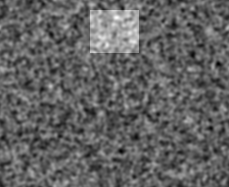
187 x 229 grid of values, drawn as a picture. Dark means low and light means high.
In the top middle lies a patch that is higher than the rest. Overall the values sit about 40% of the way up the scale. The texture is blotchy. The top middle is the ninth with the highest average. There are no regular stripes.
